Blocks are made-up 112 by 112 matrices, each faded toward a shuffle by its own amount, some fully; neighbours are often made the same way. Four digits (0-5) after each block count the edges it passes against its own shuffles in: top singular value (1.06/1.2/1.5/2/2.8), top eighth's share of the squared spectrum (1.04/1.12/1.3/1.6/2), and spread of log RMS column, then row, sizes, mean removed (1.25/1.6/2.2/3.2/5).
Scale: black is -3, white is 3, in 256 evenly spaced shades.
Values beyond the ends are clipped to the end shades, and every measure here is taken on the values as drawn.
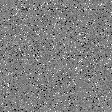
1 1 0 1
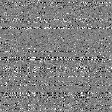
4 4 2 4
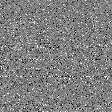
2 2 0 2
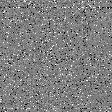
2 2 0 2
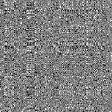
5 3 3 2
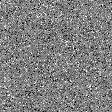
2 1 0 0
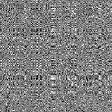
5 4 3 3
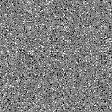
4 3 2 1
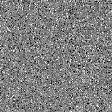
4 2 1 1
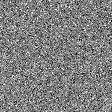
0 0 0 0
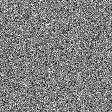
0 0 0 0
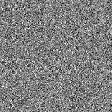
3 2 1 1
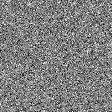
3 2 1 0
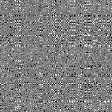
5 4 3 3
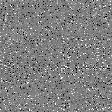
4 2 1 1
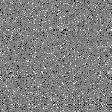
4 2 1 1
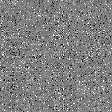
4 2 1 1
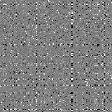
5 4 3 3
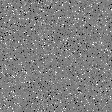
0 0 0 0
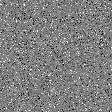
0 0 0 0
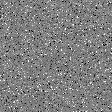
0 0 0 0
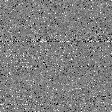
2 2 0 2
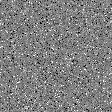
0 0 0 0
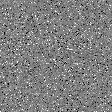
0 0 0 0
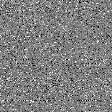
1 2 0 3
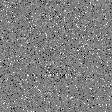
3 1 1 0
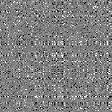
5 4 3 3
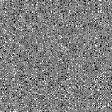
4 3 2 2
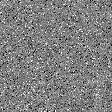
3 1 0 0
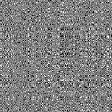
5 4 3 3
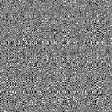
5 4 3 3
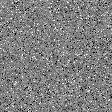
1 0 0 0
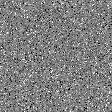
2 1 0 0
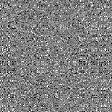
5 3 2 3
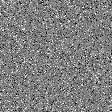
1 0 0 0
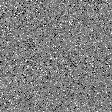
2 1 0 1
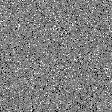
3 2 1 1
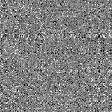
4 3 2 2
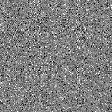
4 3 2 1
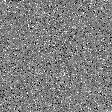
1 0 0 0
